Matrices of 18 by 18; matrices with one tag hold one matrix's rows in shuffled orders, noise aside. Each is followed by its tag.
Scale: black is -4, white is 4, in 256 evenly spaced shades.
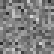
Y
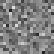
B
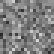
Y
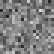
Y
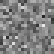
B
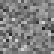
B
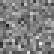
Y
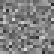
B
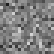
Y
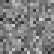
Y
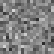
B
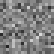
Y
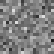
B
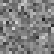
B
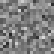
B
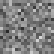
Y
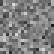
B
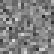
B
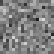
B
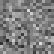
Y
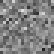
B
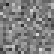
Y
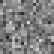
Y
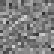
B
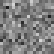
Y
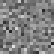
B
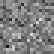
Y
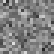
B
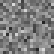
B
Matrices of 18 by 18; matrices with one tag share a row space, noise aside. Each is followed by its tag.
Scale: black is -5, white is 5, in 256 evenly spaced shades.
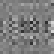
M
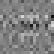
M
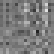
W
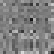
M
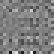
M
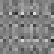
M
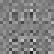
M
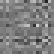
W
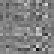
W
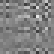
W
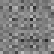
M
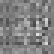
W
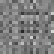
M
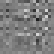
W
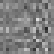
W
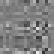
W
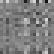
W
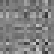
W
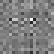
M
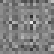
M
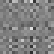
M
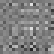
M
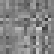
W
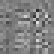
W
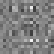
M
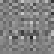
M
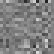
W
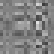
W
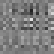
M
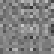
M
